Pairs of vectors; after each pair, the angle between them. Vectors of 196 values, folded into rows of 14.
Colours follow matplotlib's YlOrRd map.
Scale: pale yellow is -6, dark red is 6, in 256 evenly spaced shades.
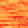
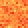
partly aligned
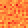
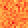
partly aligned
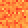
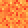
partly aligned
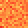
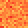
nearly parallel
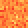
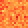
partly opposed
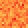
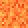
nearly parallel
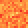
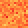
partly opposed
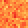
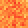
partly aligned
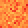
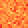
nearly parallel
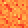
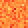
partly opposed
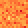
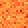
nearly parallel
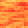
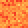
partly opposed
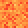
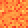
orthogonal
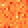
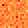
nearly opposite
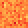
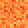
partly opposed
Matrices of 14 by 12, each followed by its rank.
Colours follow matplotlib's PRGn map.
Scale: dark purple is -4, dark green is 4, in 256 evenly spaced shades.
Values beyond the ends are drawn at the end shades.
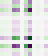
one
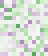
full rank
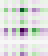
one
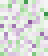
full rank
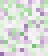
full rank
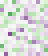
full rank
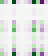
one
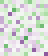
full rank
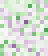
full rank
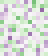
full rank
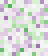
full rank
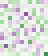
full rank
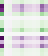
one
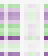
one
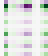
one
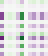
one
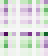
one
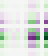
one
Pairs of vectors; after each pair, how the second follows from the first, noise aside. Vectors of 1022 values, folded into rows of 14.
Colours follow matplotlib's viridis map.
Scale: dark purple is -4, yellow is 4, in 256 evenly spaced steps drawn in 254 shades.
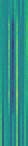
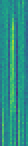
negated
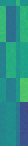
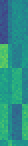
reversed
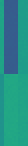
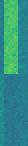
negated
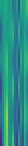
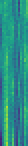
copied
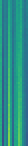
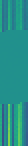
partly zeroed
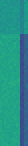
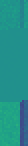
partly zeroed
